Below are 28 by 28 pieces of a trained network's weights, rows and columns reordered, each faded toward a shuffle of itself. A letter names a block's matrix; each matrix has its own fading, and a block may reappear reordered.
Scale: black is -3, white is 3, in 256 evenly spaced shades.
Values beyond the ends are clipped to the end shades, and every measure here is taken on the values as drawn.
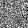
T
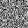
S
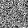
T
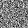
T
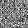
T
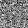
S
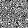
T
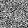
S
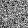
T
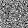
T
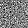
T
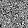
T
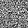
S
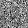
T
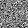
T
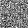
T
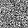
S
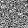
S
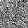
S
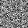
S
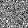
T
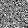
S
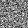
T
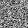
T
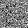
T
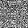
S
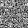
S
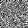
S
